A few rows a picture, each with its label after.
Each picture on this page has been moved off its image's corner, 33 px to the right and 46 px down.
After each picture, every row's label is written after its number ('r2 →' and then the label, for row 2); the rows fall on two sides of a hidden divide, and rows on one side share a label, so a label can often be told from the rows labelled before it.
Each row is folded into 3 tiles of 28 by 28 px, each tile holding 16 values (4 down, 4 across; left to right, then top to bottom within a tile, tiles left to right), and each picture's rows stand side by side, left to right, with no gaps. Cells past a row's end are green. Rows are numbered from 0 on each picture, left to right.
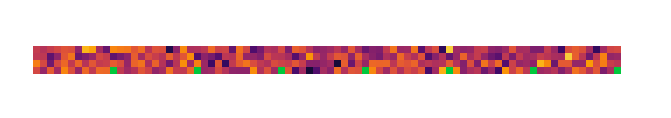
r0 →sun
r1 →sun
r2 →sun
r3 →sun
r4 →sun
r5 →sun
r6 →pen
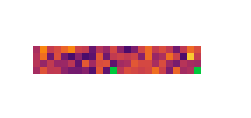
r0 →sun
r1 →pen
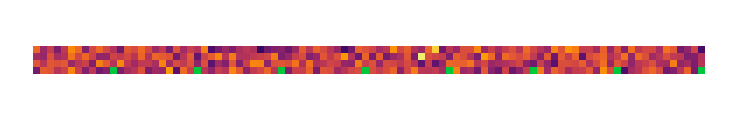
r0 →pen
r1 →sun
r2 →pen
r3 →pen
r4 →sun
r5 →sun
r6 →sun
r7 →pen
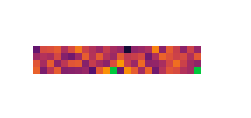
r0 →sun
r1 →pen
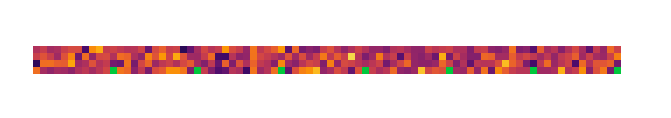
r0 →sun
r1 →pen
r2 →sun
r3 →pen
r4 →sun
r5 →pen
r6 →pen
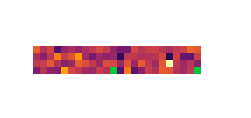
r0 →pen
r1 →pen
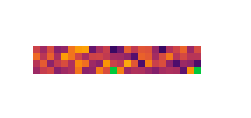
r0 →pen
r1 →sun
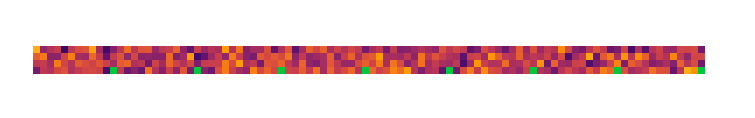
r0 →pen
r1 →sun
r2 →sun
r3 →pen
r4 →pen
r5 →pen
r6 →sun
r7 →pen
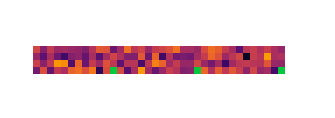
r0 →pen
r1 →sun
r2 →sun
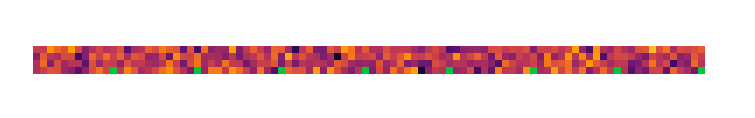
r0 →sun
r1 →pen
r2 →pen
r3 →pen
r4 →pen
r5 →pen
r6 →pen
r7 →sun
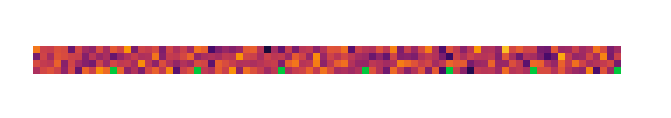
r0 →sun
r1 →sun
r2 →pen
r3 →pen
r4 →sun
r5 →sun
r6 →sun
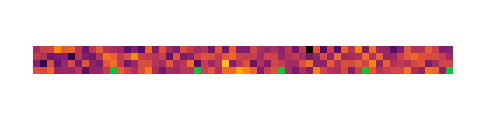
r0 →sun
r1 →pen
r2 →pen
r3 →pen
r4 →pen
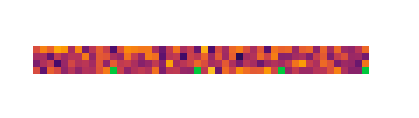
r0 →sun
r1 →sun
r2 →pen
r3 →sun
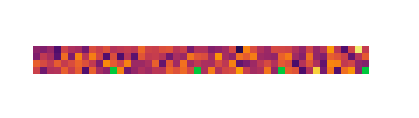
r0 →pen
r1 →sun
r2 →pen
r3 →pen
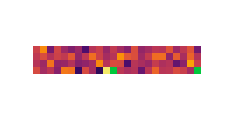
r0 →sun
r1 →pen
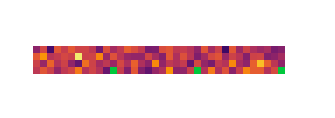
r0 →pen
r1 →sun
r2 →pen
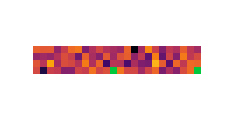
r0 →sun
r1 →sun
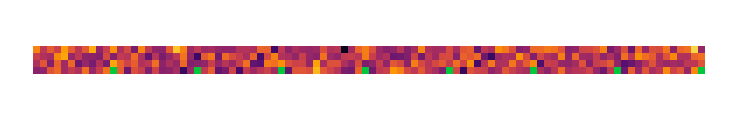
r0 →sun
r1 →sun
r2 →sun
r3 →pen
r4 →pen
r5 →sun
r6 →sun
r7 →pen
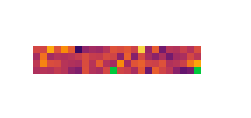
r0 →sun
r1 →sun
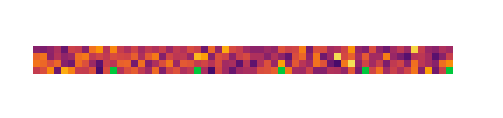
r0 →pen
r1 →pen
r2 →sun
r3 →sun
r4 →pen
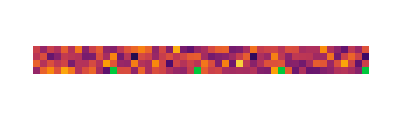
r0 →pen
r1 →sun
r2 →sun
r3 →sun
